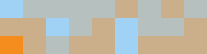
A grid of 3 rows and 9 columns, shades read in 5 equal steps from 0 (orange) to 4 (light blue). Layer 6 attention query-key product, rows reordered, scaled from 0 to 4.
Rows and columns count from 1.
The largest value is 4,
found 4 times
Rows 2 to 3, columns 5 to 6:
2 4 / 2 4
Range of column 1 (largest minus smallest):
4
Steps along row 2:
same up down down up down same down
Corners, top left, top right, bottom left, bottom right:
4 3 0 2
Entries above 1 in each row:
9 9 8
